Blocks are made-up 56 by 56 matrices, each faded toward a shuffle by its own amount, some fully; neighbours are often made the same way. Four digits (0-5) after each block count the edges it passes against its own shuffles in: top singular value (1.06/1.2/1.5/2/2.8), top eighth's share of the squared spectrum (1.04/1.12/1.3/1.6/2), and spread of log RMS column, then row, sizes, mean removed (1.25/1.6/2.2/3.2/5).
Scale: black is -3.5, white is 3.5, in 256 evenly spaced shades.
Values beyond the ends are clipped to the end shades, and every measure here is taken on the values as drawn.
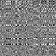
4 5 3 3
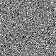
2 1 0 0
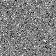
1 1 0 0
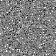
3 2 1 1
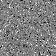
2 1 0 0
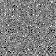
3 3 1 1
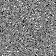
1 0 0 0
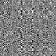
4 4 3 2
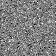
1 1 0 0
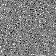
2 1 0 0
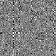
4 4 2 1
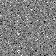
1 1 0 0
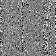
2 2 3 0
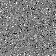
0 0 0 0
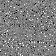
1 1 0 1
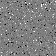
1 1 0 0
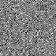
3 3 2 0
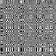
5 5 3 3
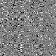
4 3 1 2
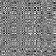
5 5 3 3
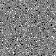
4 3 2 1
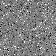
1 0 0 0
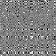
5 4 3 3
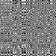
5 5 3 3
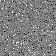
0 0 0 0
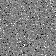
0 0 0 0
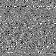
2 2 0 3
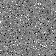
0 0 0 0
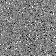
0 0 0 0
